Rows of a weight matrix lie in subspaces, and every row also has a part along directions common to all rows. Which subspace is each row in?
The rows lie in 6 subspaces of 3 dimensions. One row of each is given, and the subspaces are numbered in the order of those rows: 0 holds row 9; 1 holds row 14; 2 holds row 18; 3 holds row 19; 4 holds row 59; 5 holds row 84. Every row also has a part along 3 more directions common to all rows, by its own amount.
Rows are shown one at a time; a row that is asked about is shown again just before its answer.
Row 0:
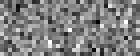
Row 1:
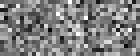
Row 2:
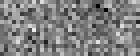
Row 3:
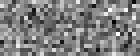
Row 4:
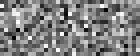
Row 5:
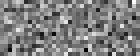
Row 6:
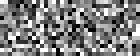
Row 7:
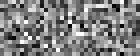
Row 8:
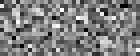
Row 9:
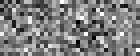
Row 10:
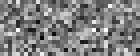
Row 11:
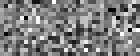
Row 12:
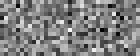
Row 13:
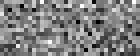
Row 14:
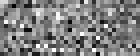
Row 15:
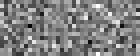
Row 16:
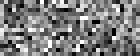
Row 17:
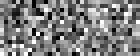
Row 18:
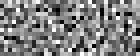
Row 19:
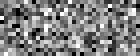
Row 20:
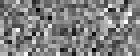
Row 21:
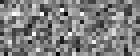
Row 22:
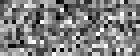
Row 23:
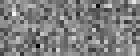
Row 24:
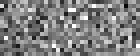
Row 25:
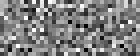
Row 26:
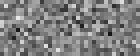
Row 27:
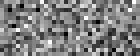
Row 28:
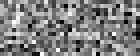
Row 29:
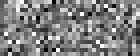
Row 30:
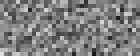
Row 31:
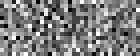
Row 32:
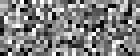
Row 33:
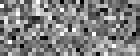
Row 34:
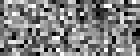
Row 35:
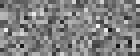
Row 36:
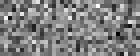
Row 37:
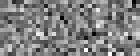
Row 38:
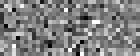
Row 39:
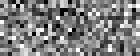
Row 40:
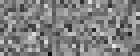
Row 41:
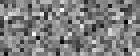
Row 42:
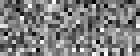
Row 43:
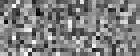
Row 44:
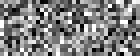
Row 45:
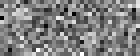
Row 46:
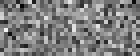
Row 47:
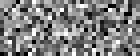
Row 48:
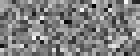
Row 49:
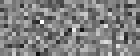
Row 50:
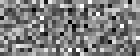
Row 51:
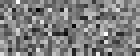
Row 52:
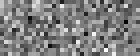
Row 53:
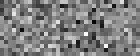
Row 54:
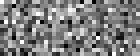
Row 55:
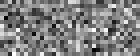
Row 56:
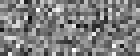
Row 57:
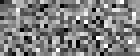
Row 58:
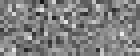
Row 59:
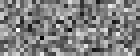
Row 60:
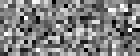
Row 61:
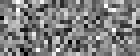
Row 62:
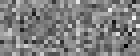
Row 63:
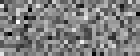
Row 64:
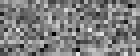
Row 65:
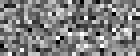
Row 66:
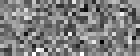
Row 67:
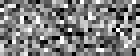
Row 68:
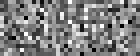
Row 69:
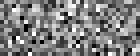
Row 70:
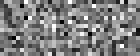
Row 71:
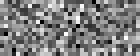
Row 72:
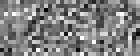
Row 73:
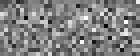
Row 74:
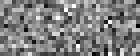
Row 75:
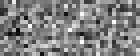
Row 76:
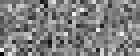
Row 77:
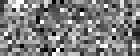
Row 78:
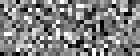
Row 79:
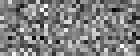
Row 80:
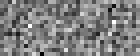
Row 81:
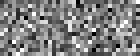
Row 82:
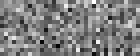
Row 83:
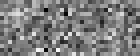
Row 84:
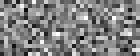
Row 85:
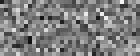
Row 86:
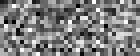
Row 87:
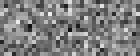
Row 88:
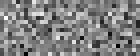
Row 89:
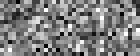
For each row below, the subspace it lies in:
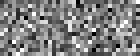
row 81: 5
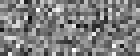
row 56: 2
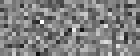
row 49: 1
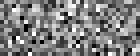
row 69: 1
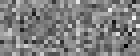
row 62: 4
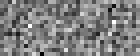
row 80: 4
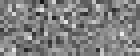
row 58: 2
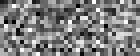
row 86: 1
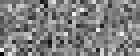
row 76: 2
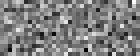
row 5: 2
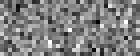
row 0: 2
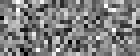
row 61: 0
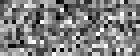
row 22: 1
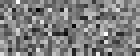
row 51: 0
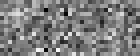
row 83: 3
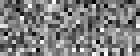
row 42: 1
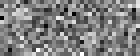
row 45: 3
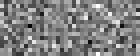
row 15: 5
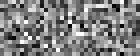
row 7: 3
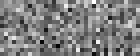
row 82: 1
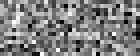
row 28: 4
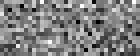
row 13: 2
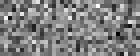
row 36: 5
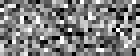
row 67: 4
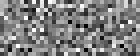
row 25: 2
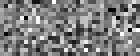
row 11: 4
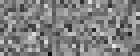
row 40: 5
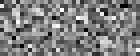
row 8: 0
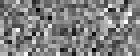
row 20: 0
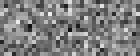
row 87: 4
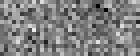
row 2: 5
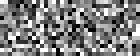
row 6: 1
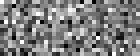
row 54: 1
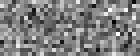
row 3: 4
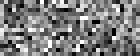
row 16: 2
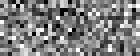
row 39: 3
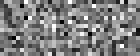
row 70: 2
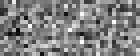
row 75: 4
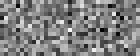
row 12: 4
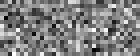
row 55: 4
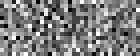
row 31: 1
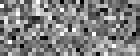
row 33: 0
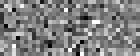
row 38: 2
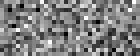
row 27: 2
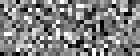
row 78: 0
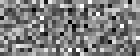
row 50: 2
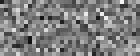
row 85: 0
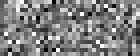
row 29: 1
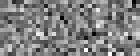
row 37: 2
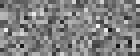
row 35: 5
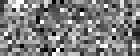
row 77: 1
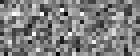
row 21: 3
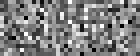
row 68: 3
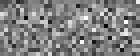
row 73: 5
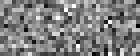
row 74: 1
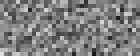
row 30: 0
